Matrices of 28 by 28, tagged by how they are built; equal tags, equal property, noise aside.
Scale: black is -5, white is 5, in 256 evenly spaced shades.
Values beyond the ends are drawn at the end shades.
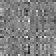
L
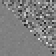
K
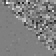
K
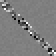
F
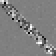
F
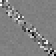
F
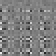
L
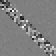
F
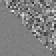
K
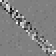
F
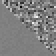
K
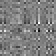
L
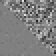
K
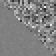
K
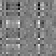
L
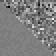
K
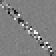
F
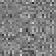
L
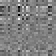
L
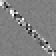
F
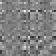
L
